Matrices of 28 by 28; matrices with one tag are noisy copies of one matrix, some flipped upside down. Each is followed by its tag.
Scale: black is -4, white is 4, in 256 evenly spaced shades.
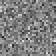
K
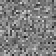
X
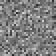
X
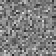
X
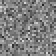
K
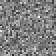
X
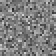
K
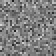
X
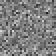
X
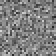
X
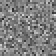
K
